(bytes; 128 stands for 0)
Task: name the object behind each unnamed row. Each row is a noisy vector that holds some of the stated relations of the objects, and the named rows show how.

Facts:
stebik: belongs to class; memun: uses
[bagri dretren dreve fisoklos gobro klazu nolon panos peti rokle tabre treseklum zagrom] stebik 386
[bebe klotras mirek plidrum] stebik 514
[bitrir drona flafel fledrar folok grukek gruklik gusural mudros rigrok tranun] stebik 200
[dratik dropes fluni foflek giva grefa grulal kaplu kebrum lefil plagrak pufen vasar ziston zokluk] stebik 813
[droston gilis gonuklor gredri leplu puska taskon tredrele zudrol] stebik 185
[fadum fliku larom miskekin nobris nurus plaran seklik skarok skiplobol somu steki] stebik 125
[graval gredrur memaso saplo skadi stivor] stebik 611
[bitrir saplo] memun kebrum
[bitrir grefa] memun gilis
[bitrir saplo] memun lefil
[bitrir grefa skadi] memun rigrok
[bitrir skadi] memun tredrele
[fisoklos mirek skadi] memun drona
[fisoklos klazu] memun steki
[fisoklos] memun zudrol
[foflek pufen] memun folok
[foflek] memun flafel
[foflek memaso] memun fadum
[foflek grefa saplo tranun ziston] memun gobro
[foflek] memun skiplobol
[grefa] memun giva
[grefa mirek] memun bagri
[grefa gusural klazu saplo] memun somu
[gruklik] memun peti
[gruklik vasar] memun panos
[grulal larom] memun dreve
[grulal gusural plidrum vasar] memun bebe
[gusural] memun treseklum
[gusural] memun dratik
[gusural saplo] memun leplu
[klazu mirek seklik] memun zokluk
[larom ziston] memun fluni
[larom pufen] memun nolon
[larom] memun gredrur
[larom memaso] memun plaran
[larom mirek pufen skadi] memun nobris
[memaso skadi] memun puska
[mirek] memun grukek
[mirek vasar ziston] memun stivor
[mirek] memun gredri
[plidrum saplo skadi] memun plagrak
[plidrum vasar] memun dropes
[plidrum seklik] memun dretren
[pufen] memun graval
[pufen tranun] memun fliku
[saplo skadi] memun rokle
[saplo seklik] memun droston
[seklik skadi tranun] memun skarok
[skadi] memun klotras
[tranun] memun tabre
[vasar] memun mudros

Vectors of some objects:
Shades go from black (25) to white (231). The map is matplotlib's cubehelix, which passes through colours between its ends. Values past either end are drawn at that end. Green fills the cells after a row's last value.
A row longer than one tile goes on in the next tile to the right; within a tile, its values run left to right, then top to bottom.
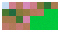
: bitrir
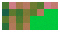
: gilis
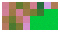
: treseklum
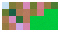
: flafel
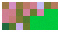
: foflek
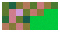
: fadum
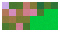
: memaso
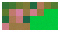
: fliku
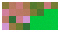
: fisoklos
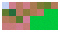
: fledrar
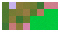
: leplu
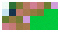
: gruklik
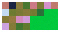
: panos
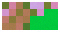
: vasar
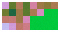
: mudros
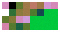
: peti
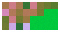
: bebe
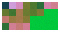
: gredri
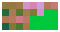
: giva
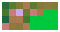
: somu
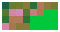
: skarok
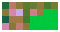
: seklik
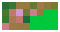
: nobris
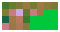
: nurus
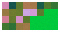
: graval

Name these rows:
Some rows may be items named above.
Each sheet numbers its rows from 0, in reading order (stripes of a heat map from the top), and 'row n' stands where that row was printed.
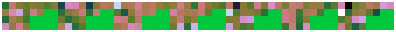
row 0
seklik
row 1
zudrol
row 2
folok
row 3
bebe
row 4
panos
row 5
klotras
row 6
peti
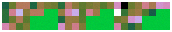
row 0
steki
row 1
seklik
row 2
peti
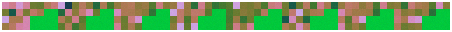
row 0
grukek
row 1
gredrur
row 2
klazu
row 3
plidrum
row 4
leplu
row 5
skiplobol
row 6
klazu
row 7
bagri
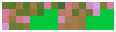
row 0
dretren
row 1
dropes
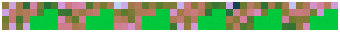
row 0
plidrum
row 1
drona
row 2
tranun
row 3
mirek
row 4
gredrur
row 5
dratik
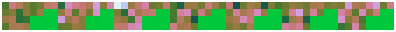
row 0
puska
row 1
zokluk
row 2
gusural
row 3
plaran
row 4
stivor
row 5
larom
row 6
pufen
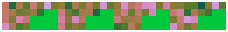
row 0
dreve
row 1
nolon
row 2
grefa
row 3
tabre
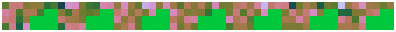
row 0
klotras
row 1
gredri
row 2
grulal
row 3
zagrom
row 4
fluni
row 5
stivor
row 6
rigrok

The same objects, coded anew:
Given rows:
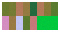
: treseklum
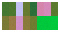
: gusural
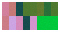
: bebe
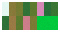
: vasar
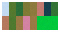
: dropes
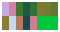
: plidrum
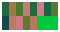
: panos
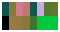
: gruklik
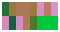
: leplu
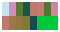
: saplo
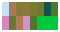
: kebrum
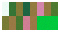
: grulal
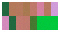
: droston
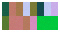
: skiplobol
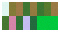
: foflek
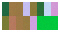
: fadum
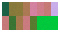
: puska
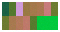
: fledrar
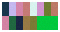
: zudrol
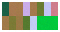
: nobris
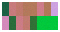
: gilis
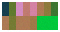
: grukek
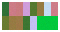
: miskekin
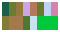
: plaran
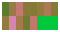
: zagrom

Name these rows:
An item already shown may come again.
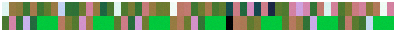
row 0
foflek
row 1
fluni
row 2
pufen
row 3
grefa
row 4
peti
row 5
seklik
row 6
larom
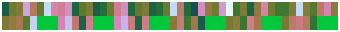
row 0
plaran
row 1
klotras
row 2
klotras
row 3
memaso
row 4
grulal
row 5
bitrir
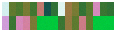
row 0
dratik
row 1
vasar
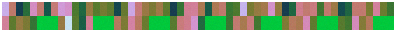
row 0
stivor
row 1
mirek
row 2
rigrok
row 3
flafel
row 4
tranun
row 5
folok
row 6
mudros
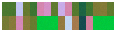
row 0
gusural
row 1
plidrum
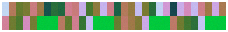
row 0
zokluk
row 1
somu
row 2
fadum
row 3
steki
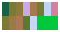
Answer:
plaran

